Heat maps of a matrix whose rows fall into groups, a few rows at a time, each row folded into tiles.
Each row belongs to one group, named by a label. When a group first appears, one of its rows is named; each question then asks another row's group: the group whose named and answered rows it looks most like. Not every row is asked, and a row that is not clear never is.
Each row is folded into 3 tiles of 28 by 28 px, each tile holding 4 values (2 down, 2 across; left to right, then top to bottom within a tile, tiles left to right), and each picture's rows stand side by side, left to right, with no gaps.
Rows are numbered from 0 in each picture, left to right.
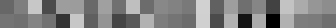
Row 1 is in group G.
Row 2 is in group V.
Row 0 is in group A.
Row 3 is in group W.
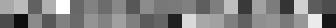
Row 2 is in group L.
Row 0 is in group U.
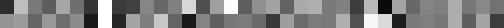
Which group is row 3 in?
U
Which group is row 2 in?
U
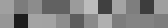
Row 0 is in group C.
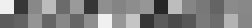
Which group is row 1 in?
L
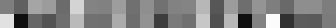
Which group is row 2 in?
V
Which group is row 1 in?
V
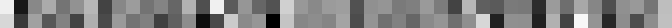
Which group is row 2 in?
G
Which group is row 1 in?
W
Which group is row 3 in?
W
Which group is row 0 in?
W
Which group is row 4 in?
W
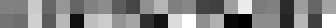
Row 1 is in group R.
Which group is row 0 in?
V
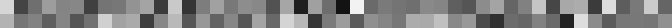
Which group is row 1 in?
L
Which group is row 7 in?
U
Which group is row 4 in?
U
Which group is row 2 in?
W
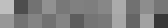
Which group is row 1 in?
V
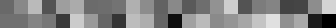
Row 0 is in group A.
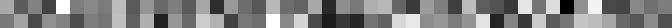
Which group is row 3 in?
L
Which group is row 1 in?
V
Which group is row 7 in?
W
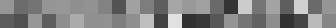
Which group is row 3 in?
G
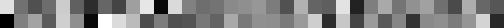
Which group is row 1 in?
L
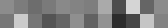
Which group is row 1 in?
G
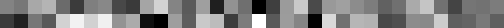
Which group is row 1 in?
R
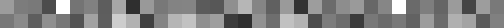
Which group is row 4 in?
U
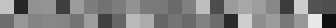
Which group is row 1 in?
C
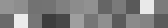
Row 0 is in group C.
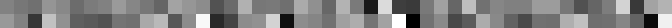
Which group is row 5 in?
G
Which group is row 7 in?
A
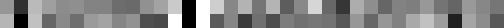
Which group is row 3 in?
U
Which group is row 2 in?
W
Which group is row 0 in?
W
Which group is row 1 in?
R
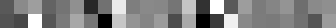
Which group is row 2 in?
G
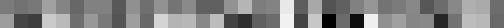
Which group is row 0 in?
C
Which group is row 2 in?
R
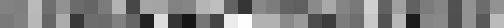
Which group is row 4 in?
V
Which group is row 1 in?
A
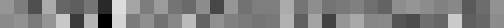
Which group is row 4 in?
R
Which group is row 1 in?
W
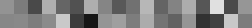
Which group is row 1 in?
L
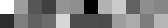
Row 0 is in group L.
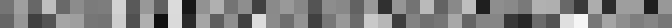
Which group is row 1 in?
V
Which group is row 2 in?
W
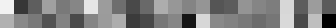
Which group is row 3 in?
V
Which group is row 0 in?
W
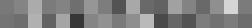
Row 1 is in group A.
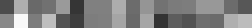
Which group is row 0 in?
L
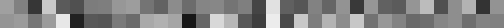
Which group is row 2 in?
C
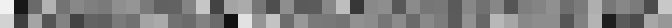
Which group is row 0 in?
W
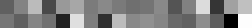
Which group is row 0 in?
A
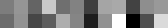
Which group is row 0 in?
G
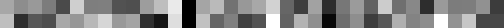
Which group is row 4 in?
G
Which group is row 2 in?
W
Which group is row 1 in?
R
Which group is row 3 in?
L
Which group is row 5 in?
L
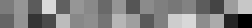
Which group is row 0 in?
G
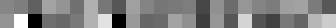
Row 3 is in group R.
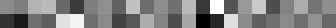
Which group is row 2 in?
G
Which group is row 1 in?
G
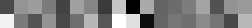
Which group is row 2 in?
A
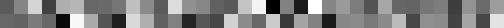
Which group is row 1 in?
C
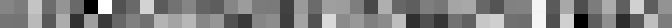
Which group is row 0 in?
V
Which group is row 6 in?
V
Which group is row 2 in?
R
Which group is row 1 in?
U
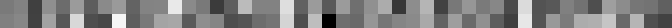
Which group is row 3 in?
V
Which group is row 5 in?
W
